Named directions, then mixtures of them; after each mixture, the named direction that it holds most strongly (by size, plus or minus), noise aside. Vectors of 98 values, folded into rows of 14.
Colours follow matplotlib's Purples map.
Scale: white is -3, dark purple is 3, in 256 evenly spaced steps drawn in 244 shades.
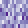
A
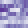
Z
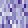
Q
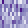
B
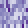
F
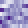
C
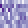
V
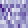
V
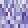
A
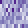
A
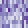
F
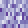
A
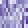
F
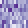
B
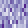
Q
